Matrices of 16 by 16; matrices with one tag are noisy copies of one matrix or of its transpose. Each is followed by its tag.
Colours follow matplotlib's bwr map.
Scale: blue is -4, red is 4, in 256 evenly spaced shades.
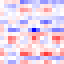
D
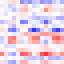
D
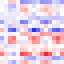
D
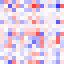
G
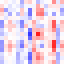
D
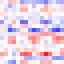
D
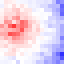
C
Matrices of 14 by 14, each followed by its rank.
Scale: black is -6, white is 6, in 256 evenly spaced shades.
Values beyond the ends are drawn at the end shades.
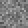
full rank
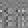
two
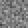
full rank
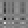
one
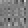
two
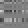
one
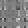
two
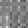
two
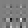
one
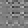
two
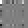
one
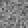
full rank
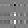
one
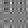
one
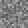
full rank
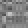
two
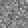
full rank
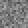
full rank
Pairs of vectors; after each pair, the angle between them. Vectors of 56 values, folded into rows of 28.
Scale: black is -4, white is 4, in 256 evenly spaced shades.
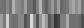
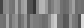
orthogonal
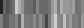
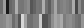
partly aligned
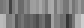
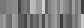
partly aligned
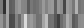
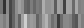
nearly parallel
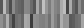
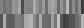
orthogonal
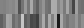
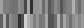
partly opposed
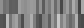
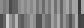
nearly parallel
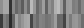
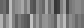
nearly opposite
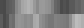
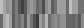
partly opposed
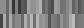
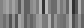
orthogonal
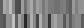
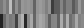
partly aligned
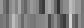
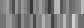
partly opposed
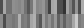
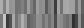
partly opposed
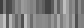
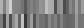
nearly opposite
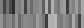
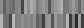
orthogonal
